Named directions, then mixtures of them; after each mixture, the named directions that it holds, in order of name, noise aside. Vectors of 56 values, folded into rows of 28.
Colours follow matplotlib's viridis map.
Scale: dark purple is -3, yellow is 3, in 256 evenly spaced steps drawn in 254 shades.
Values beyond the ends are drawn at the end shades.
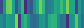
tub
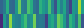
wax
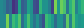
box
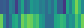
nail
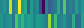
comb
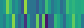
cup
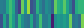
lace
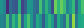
box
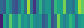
box, lace, wax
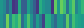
box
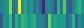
comb, wax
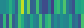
comb, cup, lace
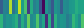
comb, cup, nail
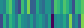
lace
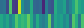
box, comb, nail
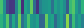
box, lace, tub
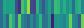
lace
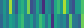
comb, lace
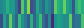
lace
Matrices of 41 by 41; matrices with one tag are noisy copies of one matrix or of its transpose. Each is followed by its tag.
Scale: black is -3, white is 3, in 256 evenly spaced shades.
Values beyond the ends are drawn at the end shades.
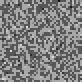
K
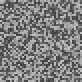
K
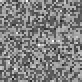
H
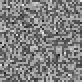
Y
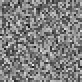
K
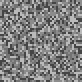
K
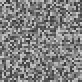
H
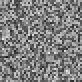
Y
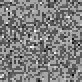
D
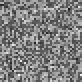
D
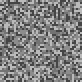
K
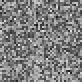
H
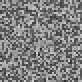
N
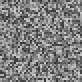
Y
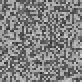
D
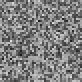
H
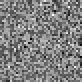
N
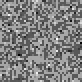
H
